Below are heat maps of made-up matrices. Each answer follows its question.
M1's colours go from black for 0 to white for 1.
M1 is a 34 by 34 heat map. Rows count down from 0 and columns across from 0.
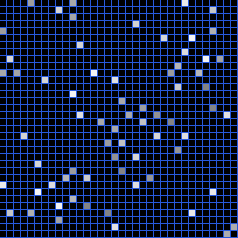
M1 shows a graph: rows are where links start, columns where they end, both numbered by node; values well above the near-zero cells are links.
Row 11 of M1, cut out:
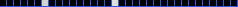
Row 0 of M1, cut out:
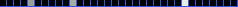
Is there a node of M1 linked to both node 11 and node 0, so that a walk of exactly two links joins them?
no
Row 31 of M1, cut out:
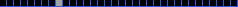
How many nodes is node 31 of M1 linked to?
1
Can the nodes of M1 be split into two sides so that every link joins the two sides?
yes
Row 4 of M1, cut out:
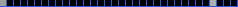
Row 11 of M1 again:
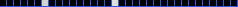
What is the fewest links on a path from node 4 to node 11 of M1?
6
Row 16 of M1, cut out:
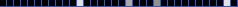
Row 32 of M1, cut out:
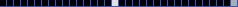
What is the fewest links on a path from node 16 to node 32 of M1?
1
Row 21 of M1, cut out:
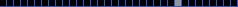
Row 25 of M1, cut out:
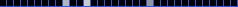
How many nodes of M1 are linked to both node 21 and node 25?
0
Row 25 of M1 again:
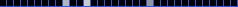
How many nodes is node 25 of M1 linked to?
3
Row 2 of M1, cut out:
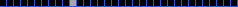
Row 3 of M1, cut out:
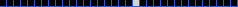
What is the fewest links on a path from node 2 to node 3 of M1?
5
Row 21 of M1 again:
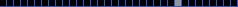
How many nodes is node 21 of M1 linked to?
1
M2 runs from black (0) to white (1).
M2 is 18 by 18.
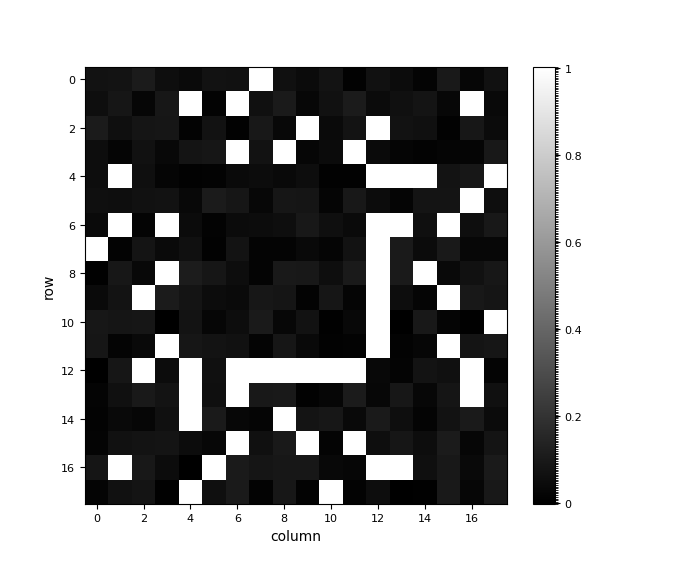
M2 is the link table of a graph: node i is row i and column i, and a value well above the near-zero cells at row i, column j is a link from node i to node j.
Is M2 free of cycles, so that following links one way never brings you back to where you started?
no
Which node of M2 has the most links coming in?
node 12
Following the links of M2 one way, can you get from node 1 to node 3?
yes
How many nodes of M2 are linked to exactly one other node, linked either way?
2
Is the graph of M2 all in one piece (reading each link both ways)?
yes
